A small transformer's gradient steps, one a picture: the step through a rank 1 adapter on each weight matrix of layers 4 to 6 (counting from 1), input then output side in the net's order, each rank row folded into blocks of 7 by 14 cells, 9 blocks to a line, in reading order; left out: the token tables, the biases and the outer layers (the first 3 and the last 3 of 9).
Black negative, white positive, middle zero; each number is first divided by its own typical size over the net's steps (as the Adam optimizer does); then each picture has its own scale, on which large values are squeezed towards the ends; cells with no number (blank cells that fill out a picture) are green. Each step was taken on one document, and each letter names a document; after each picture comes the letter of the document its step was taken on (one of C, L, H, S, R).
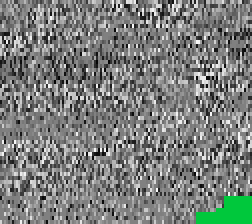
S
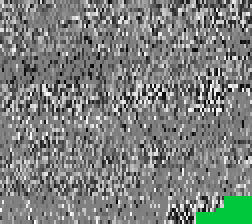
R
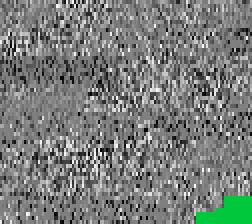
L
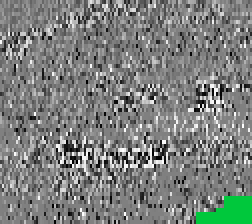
L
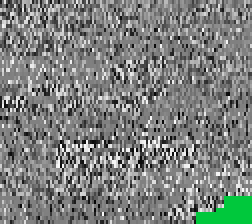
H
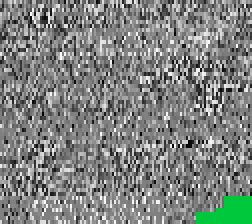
S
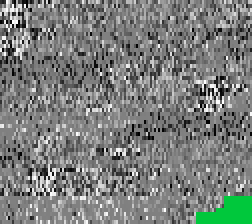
L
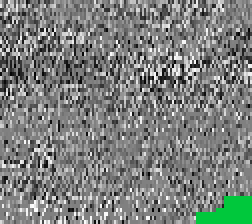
S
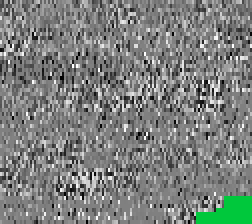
L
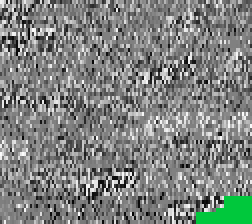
H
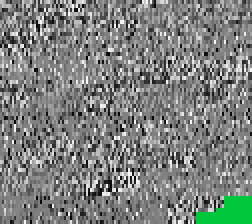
H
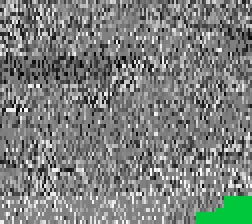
S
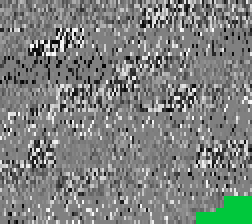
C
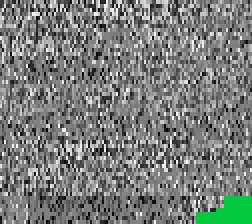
H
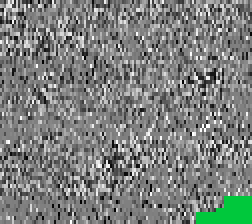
L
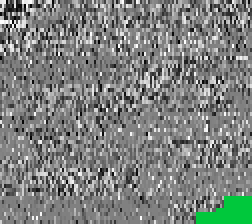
L
